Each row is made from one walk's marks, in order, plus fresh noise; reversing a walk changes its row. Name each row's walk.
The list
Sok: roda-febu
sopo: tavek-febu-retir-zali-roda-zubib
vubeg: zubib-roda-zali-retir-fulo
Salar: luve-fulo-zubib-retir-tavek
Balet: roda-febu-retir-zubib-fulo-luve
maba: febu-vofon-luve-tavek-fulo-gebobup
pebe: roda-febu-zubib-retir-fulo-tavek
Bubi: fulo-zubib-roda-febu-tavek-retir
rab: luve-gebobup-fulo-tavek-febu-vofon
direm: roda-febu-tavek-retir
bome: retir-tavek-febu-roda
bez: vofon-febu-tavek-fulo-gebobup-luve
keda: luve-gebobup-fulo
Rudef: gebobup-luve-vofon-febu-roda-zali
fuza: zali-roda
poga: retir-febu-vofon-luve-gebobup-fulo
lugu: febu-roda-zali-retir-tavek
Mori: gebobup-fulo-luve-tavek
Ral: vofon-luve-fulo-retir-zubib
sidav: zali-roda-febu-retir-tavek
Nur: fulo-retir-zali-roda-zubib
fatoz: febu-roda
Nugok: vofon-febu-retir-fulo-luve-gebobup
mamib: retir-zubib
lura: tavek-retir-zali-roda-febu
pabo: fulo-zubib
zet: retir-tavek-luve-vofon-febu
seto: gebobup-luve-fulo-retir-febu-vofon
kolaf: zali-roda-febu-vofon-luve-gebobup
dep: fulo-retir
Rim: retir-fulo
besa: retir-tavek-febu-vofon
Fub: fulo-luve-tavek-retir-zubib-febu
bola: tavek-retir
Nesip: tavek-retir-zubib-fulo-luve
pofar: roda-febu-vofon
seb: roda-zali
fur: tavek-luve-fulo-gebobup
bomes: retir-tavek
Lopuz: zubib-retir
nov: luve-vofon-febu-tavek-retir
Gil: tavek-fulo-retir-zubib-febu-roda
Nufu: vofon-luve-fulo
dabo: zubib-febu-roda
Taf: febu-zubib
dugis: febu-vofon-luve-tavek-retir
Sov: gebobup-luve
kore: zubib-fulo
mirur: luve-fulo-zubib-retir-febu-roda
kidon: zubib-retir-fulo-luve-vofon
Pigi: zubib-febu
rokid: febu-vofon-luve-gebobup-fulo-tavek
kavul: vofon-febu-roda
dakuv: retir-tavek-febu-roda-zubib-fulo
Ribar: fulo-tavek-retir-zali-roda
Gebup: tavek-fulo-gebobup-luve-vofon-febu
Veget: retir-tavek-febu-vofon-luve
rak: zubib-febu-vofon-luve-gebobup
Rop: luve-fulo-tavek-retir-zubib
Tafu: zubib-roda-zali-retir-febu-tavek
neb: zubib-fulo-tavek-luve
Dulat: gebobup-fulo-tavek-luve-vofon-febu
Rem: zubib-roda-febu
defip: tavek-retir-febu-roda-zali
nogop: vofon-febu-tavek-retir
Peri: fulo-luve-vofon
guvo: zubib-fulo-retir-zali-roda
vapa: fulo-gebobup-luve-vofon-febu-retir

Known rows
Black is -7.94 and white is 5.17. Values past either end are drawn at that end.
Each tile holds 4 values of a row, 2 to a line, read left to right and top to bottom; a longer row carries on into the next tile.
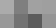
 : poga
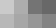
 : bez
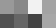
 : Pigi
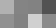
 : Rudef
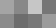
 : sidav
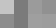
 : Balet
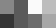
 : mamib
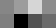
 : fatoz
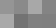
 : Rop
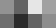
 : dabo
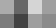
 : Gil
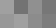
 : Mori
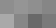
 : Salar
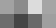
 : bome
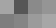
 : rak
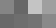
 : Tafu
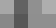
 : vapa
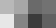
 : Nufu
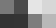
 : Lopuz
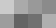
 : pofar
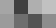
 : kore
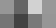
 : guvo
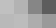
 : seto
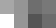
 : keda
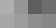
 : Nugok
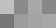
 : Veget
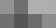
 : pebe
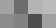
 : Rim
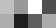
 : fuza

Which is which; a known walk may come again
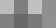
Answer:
Gebup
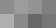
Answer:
Salar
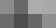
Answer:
pebe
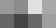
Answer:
bome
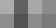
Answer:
Ribar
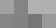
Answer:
dakuv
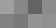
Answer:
maba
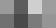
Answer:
guvo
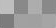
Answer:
Veget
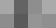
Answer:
vapa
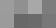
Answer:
Ral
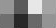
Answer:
dabo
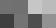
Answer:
bomes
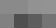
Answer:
rokid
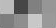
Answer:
fur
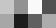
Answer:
fuza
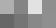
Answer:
lura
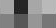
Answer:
pabo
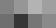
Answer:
dugis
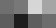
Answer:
Taf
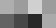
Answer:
Sok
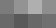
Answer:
lugu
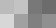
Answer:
rab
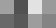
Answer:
sopo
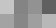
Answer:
kolaf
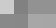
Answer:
Balet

